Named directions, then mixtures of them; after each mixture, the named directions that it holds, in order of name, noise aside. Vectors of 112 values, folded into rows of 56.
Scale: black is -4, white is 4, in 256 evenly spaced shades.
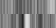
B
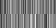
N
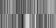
B, N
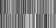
B, N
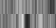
B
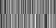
N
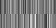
N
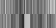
B, N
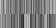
B, N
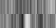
B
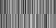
N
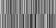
N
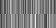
N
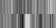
B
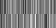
N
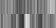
B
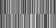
N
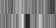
B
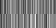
N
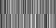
N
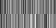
N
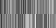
B, N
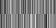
N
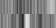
B
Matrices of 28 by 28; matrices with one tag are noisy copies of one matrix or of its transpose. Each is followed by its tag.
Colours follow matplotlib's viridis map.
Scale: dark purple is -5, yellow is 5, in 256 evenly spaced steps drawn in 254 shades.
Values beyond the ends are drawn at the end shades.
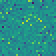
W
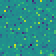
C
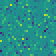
C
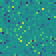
W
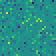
W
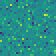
C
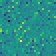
W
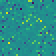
W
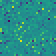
W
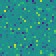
C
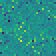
W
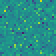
C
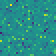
C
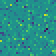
C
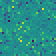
W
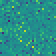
W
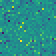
W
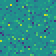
C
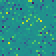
W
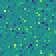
C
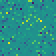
W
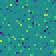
C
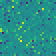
W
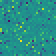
W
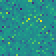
W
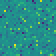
C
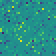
W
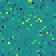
W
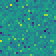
C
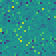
W
